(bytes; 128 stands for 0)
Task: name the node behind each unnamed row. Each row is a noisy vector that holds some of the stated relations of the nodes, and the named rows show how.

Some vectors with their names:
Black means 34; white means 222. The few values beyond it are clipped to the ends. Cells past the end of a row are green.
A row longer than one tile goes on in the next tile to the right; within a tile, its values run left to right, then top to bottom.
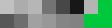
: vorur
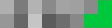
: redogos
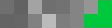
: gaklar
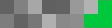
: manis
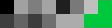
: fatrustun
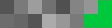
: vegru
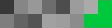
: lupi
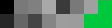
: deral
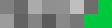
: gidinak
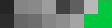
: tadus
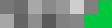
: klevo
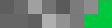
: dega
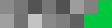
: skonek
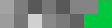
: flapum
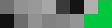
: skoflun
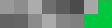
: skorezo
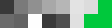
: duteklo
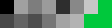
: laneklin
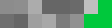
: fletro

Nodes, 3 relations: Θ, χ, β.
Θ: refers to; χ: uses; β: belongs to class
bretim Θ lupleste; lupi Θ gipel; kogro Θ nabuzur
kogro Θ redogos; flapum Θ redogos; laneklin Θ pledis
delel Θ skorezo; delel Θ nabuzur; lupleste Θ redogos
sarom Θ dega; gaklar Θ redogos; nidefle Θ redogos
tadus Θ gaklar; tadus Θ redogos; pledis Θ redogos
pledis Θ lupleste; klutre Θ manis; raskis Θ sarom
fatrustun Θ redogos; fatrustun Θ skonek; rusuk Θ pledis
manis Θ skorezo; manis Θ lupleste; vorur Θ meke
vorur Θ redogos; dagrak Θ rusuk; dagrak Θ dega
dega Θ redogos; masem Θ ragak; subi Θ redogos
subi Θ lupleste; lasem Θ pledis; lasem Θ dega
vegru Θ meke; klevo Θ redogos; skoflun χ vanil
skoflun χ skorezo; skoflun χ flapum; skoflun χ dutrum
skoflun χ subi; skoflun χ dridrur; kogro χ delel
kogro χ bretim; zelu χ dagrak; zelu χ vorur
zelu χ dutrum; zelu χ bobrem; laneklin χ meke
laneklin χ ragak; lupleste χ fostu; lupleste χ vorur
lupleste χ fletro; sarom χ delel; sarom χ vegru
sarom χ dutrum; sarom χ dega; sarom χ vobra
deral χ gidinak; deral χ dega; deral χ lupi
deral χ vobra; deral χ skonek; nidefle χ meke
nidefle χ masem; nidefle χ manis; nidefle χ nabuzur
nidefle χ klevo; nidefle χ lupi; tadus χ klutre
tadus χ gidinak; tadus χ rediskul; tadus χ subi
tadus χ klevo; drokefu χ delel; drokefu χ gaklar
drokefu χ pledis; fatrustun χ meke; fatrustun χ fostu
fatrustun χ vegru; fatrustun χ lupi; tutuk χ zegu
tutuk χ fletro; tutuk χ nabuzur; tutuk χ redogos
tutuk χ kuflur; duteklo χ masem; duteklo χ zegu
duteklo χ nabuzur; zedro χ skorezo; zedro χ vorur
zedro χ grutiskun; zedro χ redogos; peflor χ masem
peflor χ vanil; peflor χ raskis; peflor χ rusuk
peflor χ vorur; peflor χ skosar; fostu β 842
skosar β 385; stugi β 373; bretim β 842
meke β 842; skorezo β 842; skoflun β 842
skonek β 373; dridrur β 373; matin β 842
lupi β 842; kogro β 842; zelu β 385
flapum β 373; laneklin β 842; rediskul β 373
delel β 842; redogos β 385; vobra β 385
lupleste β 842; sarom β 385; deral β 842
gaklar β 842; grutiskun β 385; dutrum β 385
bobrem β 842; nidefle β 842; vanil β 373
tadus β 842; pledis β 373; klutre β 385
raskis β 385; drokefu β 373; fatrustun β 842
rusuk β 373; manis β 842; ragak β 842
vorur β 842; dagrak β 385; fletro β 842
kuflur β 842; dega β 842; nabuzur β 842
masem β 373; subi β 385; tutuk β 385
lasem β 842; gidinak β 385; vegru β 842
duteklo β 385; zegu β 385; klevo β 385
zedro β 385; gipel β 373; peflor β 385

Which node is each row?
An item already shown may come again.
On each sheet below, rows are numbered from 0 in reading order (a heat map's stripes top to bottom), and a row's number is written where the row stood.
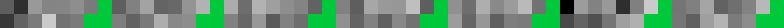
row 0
delel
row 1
manis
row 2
dutrum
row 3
vobra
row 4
klutre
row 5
laneklin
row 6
kuflur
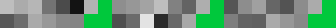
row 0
vorur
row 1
peflor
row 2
ragak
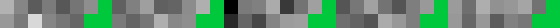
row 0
vanil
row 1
manis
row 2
deral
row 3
vegru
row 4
subi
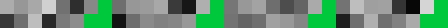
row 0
zelu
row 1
skoflun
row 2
fostu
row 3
lupleste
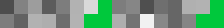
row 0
nabuzur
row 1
masem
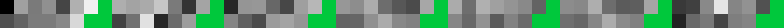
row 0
nidefle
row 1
zedro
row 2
meke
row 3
skorezo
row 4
dutrum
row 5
bobrem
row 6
sarom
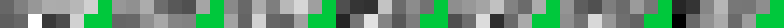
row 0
tutuk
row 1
skorezo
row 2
zegu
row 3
drokefu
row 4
peflor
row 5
pledis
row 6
kogro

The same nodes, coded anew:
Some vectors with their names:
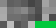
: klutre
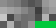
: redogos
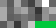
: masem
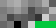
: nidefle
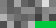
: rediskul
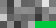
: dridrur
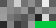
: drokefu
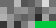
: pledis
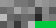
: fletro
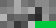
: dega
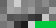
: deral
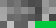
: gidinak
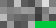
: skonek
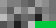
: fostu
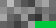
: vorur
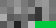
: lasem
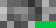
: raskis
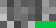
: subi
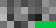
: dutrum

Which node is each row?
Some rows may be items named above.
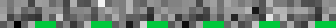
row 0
meke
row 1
vanil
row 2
lupi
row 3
ragak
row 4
duteklo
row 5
vobra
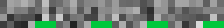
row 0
kogro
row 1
skorezo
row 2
zegu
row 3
tadus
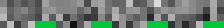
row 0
subi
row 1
ragak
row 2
pledis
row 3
delel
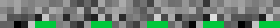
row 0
fatrustun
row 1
zelu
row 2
zedro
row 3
sarom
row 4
fatrustun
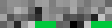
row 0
nabuzur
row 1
fatrustun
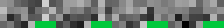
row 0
peflor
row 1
kogro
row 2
dega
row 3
laneklin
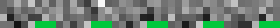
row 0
skoflun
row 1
masem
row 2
bobrem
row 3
vegru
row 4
lupleste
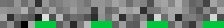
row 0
sarom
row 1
kuflur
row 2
tutuk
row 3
zedro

